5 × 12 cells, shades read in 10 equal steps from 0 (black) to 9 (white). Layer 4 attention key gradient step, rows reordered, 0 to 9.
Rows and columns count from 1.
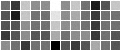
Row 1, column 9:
4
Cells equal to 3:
11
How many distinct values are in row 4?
5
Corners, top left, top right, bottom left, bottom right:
4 7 5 3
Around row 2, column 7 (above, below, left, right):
5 5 8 6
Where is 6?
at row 2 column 8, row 4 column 6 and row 5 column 10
